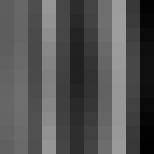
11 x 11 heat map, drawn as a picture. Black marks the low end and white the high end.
Average level on the scale: 30%. Grain: streaks running down. Stripes: upright, repeating 2 times.
